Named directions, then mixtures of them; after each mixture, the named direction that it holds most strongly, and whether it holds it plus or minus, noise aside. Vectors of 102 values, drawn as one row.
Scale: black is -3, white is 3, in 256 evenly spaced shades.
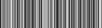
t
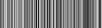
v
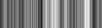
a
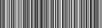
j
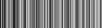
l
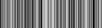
t, plus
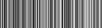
v, minus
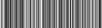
j, minus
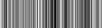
a, minus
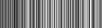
j, minus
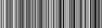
l, minus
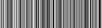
v, plus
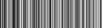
l, plus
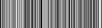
t, plus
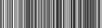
v, plus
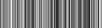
t, plus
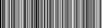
l, plus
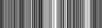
a, plus
